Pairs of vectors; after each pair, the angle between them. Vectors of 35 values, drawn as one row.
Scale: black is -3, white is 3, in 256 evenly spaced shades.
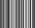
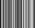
partly aligned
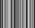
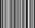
nearly parallel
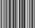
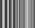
partly aligned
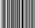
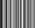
nearly opposite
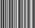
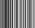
orthogonal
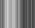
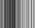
nearly opposite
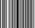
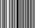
nearly parallel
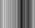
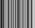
orthogonal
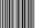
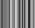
partly aligned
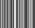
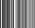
partly aligned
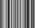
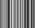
nearly parallel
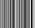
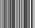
nearly parallel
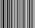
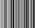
partly opposed
